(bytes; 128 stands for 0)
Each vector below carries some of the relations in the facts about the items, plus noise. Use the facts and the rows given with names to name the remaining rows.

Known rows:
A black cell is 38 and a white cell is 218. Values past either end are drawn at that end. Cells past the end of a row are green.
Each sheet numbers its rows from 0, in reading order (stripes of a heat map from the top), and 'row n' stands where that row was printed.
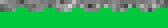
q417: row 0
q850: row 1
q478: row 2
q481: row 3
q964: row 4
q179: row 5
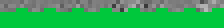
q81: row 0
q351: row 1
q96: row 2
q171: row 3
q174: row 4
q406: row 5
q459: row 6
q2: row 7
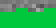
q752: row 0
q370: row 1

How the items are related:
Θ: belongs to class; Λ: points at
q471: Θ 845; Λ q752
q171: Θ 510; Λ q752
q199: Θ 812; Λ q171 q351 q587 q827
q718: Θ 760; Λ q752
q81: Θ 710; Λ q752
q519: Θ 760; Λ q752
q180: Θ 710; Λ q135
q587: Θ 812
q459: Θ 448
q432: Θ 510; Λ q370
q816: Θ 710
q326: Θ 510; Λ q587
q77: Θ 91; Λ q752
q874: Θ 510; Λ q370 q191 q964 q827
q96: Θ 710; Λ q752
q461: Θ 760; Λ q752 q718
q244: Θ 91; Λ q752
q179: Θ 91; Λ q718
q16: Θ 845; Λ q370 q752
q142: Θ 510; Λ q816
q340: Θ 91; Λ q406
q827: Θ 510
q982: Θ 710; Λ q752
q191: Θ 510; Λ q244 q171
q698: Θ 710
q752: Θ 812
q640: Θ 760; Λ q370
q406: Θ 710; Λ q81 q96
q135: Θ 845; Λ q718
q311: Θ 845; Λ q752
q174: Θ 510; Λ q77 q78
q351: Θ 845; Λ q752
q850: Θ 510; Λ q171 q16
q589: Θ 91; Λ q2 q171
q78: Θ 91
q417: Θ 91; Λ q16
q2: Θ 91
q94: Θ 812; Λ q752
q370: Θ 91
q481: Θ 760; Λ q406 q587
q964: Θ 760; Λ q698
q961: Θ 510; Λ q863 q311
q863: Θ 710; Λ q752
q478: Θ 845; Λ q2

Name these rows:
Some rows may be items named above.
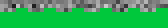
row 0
q698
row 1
q340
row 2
q179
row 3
q326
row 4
q78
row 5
q180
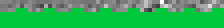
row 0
q874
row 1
q964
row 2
q199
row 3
q587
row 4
q589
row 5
q142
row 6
q135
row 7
q478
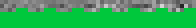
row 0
q77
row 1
q461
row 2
q199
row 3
q326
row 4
q135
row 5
q326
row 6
q698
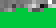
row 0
q827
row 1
q816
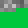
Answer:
q961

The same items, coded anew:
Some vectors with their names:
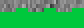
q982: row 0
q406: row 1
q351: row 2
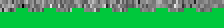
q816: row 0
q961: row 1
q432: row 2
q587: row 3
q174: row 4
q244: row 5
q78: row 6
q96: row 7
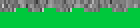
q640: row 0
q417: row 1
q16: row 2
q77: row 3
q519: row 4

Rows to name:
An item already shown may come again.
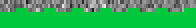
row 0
q174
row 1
q326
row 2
q78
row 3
q752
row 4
q964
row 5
q199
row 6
q850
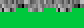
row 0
q142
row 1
q718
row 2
q142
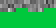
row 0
q481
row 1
q135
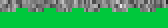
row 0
q589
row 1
q340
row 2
q827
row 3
q698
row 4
q2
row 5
q174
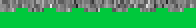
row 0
q179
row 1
q961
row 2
q180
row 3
q417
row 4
q874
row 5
q78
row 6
q461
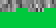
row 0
q589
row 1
q370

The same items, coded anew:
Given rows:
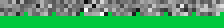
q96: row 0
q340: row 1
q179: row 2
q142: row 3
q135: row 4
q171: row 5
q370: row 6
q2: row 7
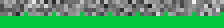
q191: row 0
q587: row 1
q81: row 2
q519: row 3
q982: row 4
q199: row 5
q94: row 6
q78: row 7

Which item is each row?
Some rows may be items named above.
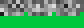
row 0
q964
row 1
q2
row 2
q340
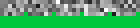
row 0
q78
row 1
q199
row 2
q752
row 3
q816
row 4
q964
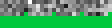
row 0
q179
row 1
q752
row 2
q199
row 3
q478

